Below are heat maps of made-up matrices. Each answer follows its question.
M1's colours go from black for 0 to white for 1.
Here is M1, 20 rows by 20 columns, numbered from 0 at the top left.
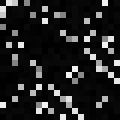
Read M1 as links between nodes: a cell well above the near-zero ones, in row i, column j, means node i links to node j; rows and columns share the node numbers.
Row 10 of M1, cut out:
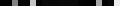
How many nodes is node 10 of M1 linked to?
4
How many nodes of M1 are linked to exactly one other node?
1
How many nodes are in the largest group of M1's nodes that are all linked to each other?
3
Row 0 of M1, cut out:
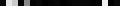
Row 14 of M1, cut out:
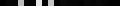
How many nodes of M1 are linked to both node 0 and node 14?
0
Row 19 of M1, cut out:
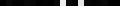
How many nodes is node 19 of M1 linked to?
2
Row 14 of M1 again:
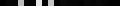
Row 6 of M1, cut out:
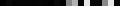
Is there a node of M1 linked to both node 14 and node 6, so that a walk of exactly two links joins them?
no
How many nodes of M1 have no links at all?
0
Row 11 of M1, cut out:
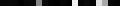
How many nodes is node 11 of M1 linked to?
4
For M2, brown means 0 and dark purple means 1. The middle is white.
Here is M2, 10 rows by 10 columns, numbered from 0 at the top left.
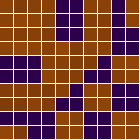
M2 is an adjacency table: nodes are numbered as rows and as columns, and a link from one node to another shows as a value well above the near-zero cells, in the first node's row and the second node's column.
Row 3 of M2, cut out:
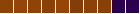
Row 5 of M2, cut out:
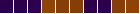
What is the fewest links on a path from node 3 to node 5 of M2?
3
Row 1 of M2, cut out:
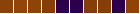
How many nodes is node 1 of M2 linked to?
3
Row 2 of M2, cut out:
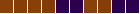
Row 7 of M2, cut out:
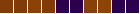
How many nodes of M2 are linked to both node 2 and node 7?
4
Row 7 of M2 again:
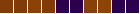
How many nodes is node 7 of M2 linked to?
4
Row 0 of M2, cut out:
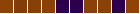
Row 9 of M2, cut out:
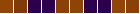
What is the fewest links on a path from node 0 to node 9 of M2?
3
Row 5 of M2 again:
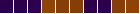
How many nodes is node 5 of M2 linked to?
5
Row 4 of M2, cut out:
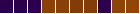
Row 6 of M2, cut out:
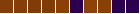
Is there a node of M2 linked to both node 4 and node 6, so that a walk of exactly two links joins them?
no
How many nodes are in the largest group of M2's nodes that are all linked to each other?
2
